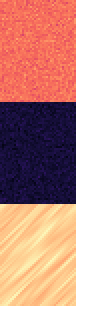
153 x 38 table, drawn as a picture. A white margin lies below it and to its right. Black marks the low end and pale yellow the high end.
It is made of 3 by 1 panels. Panel 1,1: high, fine-grained, faint in contrast. Panel 2,1: very low, fine-grained, faint in contrast. Panel 3,1: very high, slanting up to the right, faint in contrast.
